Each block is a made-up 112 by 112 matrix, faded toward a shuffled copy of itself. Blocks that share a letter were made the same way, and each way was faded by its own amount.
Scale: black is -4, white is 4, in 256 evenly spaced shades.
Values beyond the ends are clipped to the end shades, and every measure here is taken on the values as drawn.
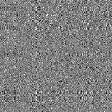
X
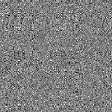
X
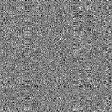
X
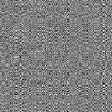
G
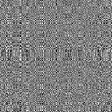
G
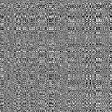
G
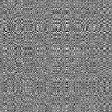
G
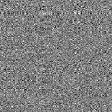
X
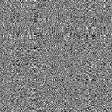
X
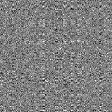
X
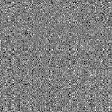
X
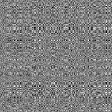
G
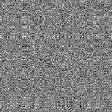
X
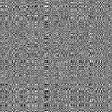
G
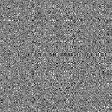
X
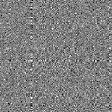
X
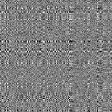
G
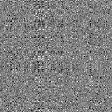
X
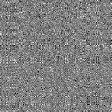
X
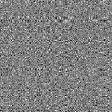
X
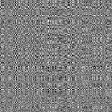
G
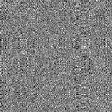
X
